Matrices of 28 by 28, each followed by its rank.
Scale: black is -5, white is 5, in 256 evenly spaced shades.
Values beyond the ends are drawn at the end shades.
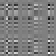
one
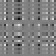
one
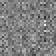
five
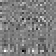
five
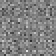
five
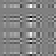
one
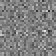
five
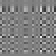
one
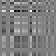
one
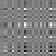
one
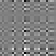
one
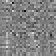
five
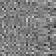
five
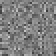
five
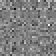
five
